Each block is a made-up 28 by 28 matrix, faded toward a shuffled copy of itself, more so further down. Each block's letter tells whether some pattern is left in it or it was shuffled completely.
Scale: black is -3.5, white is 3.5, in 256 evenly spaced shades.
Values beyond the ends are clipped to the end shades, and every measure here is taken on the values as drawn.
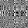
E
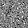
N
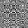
E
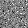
N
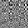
E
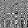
E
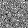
N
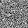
N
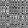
E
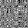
E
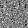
N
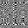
E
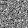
N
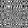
E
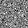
N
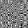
E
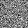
N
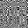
E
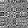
E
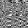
E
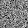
N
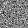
N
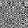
E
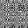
E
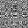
E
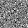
N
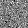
N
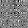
E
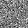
N
